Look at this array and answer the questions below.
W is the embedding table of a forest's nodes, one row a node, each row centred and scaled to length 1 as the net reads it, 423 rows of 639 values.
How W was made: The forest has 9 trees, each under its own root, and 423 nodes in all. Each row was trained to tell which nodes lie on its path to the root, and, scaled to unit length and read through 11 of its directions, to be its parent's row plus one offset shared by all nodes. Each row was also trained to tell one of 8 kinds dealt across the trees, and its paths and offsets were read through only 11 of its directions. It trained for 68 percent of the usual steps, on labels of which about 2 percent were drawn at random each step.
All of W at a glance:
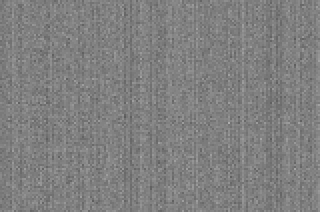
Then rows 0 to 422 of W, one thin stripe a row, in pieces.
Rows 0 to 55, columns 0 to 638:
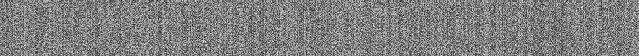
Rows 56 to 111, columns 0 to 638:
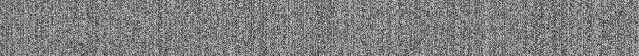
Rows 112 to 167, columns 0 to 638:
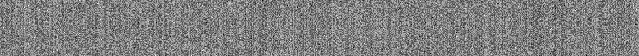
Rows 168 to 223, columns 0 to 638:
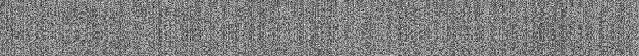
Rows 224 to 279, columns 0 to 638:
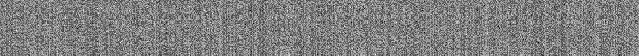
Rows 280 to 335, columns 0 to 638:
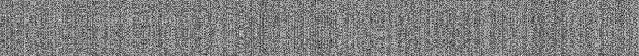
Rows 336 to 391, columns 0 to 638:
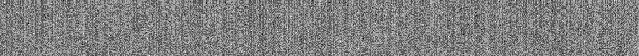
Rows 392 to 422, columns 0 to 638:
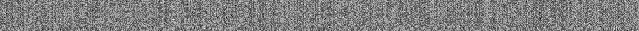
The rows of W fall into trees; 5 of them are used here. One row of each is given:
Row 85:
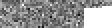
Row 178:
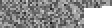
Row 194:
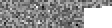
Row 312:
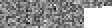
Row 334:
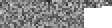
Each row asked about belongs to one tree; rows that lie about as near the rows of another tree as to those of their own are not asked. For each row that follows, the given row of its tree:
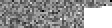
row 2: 334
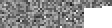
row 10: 312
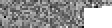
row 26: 178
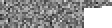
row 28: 178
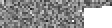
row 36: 178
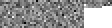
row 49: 334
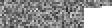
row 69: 334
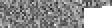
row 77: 178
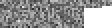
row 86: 178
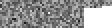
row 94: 334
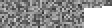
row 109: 312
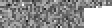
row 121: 312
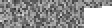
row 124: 312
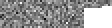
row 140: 178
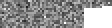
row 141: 312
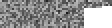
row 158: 312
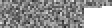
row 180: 312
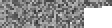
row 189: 312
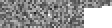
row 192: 178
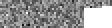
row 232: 312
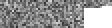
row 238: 178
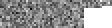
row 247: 178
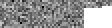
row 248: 85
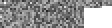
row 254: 312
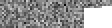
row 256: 178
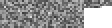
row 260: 178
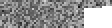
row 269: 85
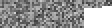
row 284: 312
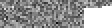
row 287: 85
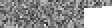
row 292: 85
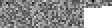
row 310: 334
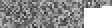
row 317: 178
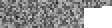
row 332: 178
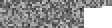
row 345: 334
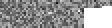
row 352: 178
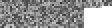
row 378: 312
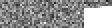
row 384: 334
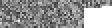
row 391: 178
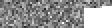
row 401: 334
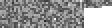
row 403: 178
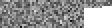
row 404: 334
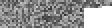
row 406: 334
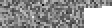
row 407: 334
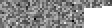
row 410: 312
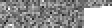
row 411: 312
